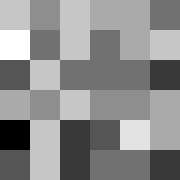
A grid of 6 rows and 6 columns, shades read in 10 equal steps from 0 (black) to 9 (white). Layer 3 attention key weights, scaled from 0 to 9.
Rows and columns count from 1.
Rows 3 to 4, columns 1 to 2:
3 7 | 6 5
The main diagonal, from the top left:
7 4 4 5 8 2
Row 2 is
9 4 7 4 6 7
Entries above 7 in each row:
0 1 0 0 1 0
